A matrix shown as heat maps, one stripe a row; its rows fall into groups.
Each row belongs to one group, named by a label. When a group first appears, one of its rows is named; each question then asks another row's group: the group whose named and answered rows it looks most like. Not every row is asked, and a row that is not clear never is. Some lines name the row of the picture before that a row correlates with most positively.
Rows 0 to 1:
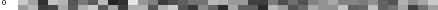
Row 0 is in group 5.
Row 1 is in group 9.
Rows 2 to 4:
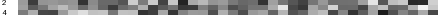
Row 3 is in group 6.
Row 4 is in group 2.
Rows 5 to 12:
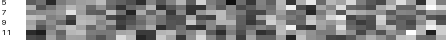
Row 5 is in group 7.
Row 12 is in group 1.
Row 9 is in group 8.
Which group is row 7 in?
5
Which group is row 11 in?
1
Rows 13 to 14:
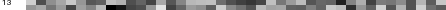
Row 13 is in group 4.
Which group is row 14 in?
8
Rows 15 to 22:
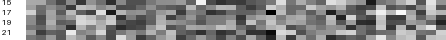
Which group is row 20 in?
8
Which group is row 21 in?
9
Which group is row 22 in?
1
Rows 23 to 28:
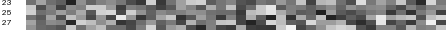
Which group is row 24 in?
2
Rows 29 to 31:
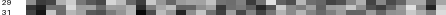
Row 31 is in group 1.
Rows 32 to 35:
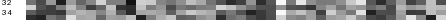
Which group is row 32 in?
7
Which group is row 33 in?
5
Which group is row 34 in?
7
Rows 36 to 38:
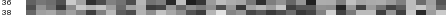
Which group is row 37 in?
2
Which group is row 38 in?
5
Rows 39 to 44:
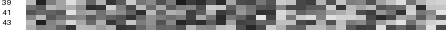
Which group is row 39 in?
6
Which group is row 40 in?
5
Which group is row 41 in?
9
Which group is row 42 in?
7
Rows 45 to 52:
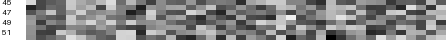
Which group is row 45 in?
2
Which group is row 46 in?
9
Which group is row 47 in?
7
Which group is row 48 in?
9
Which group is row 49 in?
2
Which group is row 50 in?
7
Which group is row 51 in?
4
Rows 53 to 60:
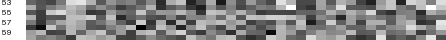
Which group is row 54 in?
6
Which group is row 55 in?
5
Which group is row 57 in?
5
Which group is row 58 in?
1
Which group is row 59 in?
9
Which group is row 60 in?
8
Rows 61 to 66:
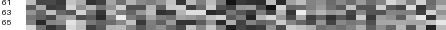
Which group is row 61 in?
4
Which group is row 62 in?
9
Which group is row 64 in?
4
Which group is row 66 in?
4
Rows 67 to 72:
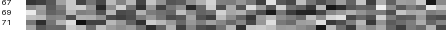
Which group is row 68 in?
6
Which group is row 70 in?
8
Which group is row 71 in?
4
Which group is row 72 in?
2
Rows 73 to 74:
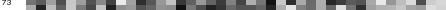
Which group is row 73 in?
1
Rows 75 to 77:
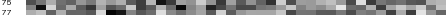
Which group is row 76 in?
1
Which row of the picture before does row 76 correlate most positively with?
74
